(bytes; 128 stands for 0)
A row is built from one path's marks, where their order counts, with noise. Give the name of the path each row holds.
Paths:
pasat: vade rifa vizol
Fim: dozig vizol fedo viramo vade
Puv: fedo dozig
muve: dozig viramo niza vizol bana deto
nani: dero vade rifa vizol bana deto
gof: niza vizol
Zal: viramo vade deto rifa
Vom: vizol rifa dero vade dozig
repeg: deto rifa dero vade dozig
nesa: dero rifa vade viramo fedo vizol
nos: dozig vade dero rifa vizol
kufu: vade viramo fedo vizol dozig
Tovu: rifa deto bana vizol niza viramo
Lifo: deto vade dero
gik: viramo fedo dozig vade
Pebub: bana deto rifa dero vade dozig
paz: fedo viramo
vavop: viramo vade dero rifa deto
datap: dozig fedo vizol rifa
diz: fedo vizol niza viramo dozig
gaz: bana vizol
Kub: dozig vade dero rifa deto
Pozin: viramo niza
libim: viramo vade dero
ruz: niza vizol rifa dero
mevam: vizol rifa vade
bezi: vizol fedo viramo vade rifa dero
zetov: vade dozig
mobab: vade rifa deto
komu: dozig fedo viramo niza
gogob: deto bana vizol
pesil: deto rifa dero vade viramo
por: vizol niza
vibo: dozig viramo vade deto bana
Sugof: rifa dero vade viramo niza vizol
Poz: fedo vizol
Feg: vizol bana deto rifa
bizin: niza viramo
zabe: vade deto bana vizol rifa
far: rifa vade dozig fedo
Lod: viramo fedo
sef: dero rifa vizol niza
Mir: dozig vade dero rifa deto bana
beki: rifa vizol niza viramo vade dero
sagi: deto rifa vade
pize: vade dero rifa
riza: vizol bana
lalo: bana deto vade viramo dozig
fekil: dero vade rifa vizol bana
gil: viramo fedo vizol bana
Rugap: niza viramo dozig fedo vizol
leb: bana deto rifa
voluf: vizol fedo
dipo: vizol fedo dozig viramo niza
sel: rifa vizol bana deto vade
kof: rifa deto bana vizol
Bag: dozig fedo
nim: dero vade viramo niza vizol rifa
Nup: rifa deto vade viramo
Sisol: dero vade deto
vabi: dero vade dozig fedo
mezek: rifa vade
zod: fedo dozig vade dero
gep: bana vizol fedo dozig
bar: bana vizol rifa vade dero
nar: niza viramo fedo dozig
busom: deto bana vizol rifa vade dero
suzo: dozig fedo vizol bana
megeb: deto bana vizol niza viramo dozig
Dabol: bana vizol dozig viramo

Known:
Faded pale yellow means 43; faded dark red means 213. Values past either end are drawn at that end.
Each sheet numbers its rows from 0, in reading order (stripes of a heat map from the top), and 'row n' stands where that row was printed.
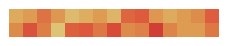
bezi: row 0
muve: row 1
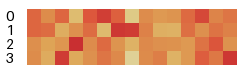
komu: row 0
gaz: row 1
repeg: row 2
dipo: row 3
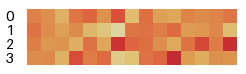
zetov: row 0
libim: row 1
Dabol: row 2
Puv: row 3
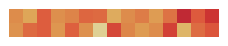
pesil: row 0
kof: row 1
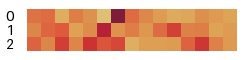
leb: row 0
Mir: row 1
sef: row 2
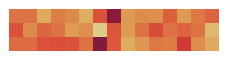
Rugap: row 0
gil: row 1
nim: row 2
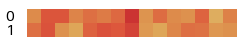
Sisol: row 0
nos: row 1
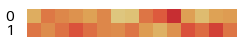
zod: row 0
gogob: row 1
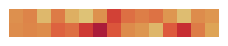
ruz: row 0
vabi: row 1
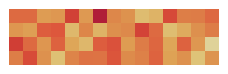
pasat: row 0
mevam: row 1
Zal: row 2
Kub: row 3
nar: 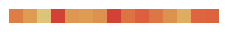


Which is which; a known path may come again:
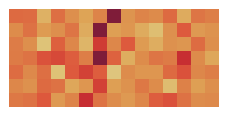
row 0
gof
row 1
pize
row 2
gep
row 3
nim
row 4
komu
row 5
Feg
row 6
suzo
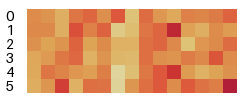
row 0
zetov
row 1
Puv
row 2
Vom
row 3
Lifo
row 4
zod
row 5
Nup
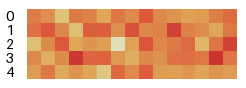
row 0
lalo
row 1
muve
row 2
beki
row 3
megeb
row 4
bar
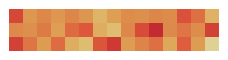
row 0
Pozin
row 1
paz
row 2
Zal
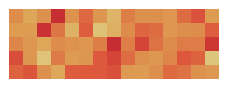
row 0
repeg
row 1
riza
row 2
bizin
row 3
Lod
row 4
nos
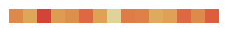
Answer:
por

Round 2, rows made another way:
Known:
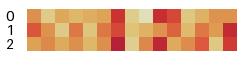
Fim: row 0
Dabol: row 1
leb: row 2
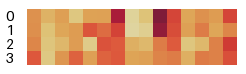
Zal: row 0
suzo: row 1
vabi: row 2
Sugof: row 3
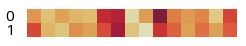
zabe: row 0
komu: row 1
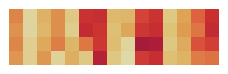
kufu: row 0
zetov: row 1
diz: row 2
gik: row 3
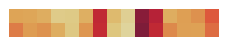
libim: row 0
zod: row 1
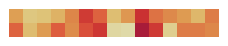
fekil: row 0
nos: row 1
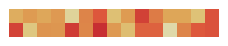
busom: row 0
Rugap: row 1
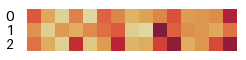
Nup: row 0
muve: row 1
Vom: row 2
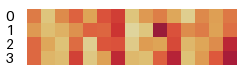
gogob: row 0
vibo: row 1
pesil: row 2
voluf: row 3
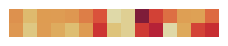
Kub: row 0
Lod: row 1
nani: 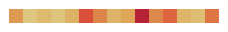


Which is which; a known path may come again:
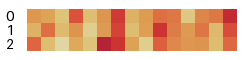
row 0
gep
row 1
bar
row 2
sef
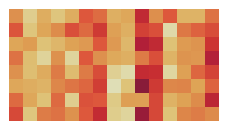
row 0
Sisol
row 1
gof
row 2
ruz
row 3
Tovu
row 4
Bag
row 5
Mir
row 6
pesil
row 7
Poz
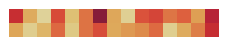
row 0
por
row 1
megeb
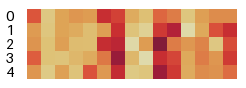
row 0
nesa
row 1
Lod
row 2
zabe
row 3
Pozin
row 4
gil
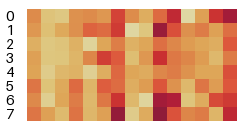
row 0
nar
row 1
vibo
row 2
sel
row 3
fekil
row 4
mezek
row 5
kof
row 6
diz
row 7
Feg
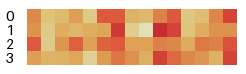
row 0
vabi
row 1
Fim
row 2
Sugof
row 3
beki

